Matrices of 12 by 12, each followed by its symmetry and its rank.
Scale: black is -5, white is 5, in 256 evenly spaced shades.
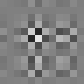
symmetric, rank one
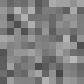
antisymmetric, full rank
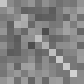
symmetric, full rank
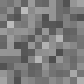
symmetric, full rank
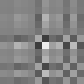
symmetric, rank one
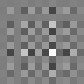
symmetric, rank one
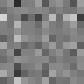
antisymmetric, rank two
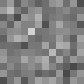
symmetric, full rank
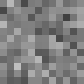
antisymmetric, full rank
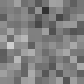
antisymmetric, full rank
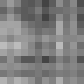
antisymmetric, rank two
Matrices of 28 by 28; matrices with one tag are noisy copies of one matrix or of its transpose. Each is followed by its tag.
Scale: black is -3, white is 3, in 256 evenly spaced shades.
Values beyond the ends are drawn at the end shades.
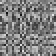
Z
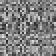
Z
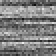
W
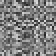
Z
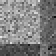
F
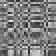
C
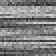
W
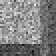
F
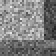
F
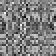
Z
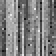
W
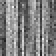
W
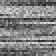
W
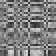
C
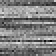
W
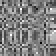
C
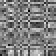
C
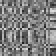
C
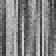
W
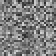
Z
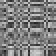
C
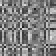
C
